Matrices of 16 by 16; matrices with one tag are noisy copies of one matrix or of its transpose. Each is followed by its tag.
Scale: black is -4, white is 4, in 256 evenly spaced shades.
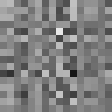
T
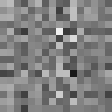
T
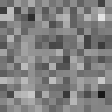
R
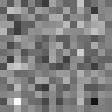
R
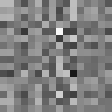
T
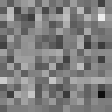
R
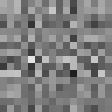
T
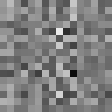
T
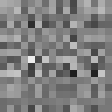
T
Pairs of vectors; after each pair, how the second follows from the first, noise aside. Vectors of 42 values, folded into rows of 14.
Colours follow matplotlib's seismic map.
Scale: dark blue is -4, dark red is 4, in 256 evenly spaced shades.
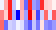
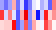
reversed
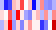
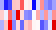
copied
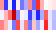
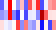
reversed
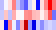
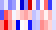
reversed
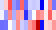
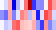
shuffled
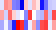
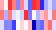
reversed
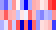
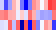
copied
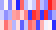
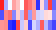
shuffled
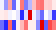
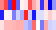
reversed
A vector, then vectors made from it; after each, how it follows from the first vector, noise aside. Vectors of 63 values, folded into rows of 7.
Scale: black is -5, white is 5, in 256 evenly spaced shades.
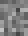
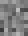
negated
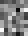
scaled up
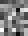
scaled up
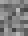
negated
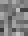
negated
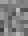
negated
